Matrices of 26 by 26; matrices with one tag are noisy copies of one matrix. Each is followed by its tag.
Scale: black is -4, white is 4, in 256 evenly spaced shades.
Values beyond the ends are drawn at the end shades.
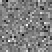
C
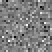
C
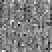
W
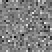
C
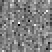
W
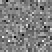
C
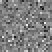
C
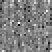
W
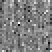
W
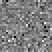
C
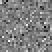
C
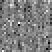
W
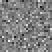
C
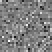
C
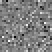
C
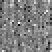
W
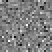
C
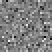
C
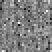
W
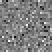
C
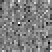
W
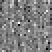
W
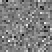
C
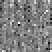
W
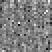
W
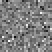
C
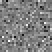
C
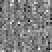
W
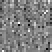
W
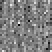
W
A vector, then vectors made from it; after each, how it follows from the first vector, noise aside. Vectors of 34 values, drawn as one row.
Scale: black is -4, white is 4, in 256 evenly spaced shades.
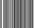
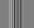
partly zeroed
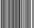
reversed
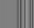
partly zeroed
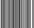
reversed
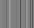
partly zeroed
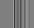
partly zeroed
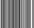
reversed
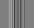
partly zeroed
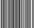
reversed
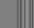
partly zeroed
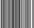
reversed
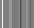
partly zeroed
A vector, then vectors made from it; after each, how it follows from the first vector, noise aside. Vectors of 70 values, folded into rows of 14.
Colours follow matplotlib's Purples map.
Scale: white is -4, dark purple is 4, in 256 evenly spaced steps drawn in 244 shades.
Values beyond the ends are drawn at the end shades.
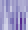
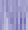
shrunk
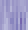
shrunk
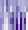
scaled up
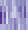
wrapped around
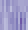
shrunk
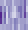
wrapped around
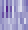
wrapped around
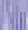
shrunk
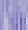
shrunk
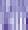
negated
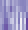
negated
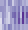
wrapped around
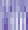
negated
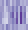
wrapped around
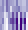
scaled up
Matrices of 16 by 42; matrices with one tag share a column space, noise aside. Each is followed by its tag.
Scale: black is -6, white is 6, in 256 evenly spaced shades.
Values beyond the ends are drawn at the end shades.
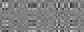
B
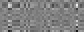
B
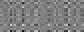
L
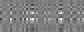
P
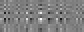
P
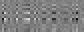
P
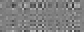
B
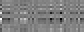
P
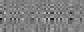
P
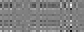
B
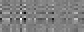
P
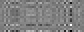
L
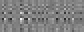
P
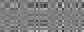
B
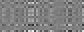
L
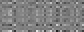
L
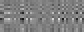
P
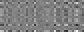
L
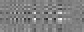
P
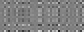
L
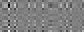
B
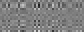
B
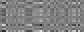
L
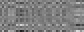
L
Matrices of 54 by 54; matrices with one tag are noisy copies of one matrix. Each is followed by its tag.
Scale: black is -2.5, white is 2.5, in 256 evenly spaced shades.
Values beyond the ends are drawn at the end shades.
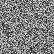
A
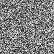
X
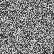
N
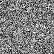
N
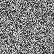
N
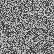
A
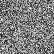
N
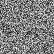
A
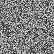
A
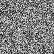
N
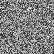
N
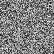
N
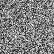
X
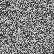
N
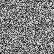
X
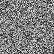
N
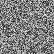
A
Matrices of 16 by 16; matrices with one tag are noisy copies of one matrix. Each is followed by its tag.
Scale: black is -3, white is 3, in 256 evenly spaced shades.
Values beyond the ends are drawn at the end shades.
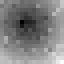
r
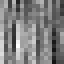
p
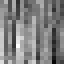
p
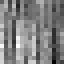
p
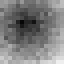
r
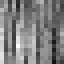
p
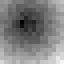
r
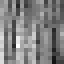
p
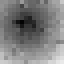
r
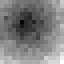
r
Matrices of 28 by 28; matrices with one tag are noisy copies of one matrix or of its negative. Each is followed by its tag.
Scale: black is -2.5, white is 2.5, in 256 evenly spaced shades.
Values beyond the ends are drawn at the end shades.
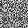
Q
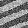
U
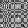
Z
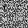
Q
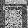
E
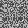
Q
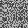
Q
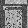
E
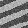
U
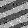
U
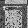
E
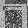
E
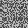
Q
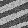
U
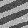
U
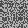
Q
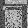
E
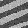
U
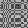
Z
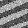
U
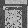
E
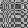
Z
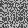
Q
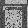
E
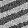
U
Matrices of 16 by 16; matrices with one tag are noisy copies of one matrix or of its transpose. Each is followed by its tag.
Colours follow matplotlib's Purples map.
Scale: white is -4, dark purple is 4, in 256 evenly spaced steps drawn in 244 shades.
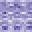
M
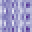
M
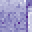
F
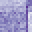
F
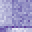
F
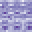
M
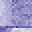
F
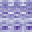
M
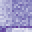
F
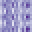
M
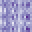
M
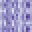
M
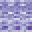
M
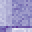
F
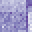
F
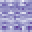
M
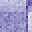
F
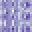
M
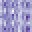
M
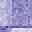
F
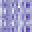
M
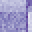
F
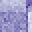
F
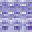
M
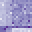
F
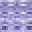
M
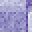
F
